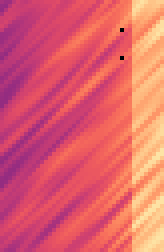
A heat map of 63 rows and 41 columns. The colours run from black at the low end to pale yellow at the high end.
There is an overall slope up to the right. Streaks slant up to the right. Two lone cells stand out, each far lower than its neighbours. The right part is higher, past a seam about 80% of the way across.
